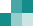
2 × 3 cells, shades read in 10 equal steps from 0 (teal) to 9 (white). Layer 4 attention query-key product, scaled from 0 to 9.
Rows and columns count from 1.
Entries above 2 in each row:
1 2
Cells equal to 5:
1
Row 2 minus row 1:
-9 3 7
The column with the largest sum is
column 1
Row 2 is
0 5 7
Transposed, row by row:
9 0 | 2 5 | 0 7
